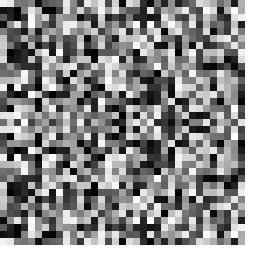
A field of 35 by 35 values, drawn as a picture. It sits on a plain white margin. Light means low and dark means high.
No overall slope runs across the table. Fine speckle covers the field. The histogram is flat. It is mirror symmetric from top to bottom.
